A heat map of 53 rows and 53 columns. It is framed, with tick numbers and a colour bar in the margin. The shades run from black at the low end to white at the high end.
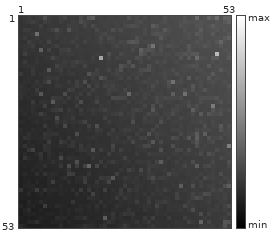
The ninth with the highest average is the top right. No regular stripes run through it. The bottom left is the ninth with the lowest average. No single row or column stands out from its neighbours. Neither half mirrors the other. The texture is fine-grained noise. Values rise toward the top right.
